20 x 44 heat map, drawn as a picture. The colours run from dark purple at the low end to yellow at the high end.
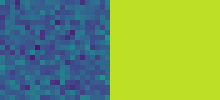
The table splits into one row of 2 panels. Panel 1,1: low, fine-grained. Panel 1,2: very high, flat.
